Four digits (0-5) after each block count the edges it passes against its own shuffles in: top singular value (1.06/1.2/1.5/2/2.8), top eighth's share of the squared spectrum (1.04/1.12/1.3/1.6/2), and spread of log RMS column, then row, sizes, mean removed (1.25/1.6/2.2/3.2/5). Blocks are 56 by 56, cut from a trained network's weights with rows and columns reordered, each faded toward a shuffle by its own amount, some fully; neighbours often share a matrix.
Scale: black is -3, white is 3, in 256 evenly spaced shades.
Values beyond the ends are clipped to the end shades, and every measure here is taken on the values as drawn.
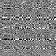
4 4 1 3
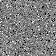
1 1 0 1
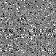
3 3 0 2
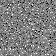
1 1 0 0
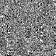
2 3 2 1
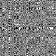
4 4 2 2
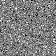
0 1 0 0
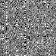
3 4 2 2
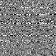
4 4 0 3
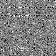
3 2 0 2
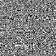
3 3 0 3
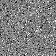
0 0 0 0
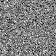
1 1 0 0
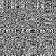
4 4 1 3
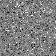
1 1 0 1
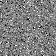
0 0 0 0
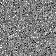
0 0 0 0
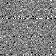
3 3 1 2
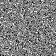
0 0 0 0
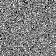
1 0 0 0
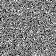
1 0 0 0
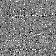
2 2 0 1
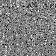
2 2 0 1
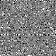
3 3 0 2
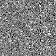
2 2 1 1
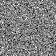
2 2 0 0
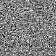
3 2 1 1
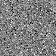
1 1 1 0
